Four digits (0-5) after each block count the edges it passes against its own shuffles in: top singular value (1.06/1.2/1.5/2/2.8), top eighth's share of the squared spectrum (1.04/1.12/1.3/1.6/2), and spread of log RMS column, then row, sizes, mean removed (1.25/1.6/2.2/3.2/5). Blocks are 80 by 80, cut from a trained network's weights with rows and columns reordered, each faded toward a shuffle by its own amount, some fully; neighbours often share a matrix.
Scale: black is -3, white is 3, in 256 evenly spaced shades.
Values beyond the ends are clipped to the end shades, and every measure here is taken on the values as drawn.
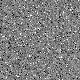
0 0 0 0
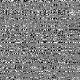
4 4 1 4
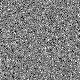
1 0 0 0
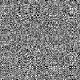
4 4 2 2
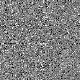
3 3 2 1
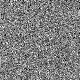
0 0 0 0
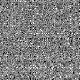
3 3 2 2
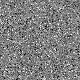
1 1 0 1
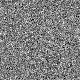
1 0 0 0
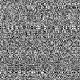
4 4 1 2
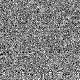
3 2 0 1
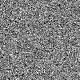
1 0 0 0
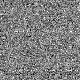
3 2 0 1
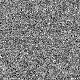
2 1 0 0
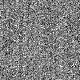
2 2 0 1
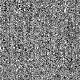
3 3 1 1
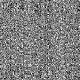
3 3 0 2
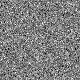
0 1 0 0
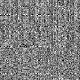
3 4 1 2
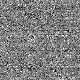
3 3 1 1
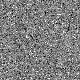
0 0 0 0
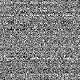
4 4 2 2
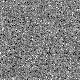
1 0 0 0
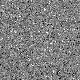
0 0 0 0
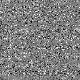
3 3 0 3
